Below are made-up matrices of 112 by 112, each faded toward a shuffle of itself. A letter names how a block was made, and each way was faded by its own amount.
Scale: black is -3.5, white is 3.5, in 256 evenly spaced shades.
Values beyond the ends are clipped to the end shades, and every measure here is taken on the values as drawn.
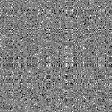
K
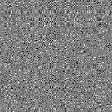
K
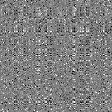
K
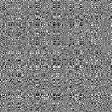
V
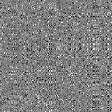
K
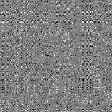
K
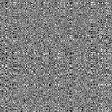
V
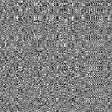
V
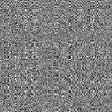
V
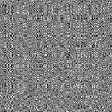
V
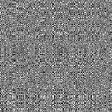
V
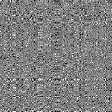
K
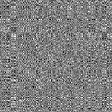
V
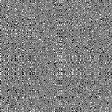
K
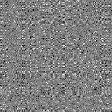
K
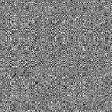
V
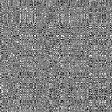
V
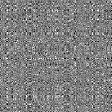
V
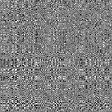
V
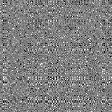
K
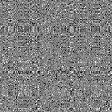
K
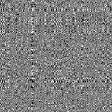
V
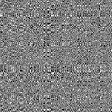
V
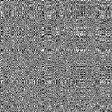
V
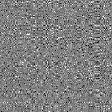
K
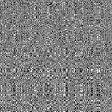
V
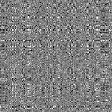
V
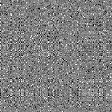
K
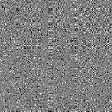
K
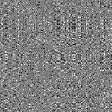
K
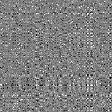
K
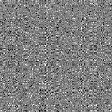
K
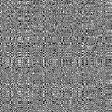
V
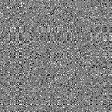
K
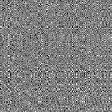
V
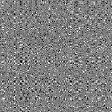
K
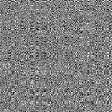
V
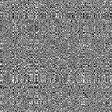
V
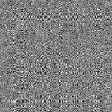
V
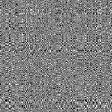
V
